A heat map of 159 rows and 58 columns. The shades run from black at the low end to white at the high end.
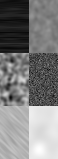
The table splits into 3 rows of 2 panels. Panel 1,1: very low, streaked across, faint in contrast. Panel 1,2: middling, blotchy, faint in contrast. Panel 2,1: middling, blotchy, strong in contrast. Panel 2,2: low, fine-grained. Panel 3,1: high, slanting down to the right, faint in contrast. Panel 3,2: very high, smooth, faint in contrast.
